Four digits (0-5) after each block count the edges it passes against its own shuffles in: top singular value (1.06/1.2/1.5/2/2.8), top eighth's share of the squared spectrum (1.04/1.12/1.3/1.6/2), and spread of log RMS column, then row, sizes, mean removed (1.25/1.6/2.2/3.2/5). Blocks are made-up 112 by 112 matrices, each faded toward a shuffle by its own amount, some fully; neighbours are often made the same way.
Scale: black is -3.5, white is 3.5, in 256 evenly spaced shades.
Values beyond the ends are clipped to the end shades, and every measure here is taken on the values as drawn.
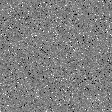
0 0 0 0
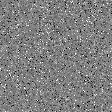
1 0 1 0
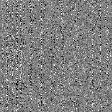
2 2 3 0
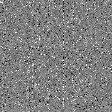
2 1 2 0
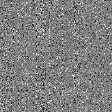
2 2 3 0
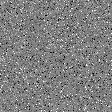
0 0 0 0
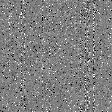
2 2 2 0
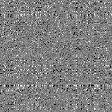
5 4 2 3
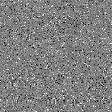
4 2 1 1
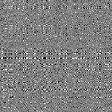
5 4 3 4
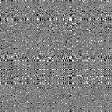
5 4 3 4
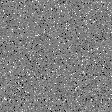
2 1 0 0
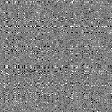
5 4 3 3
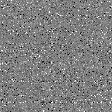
4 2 1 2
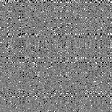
5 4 2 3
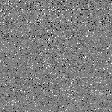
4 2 1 2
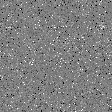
2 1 0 0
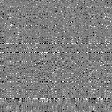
5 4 2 3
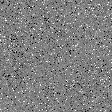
1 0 0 0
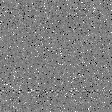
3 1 0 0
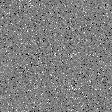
2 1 0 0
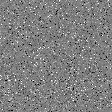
2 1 0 0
